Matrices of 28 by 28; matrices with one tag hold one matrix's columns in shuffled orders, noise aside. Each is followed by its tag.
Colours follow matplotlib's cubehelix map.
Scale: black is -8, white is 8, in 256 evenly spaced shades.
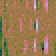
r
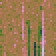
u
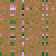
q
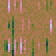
r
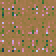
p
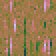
r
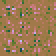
p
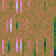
r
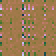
q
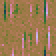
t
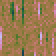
t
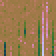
u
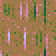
t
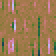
r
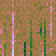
u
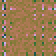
q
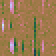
r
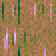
t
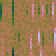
t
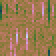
t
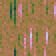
t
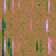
r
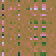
q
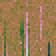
u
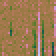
u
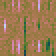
r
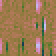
r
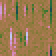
t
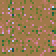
p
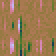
r
